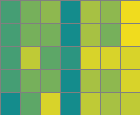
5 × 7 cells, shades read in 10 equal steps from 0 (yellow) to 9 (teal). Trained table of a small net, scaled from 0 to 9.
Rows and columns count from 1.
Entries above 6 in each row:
2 2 2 2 2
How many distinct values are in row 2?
5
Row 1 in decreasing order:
9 7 5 4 4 3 0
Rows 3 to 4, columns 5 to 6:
1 1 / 3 4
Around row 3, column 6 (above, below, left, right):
5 4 1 1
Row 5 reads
9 6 1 9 2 3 2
